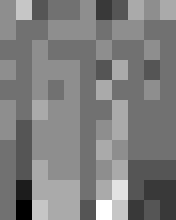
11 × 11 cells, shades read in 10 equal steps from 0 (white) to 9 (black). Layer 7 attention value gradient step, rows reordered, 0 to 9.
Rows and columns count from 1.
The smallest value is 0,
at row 11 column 7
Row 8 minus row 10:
0 -2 1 1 1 0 0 3 -1 -2 -2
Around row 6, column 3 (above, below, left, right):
4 4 5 4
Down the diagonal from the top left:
4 5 4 4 4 5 4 4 6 7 7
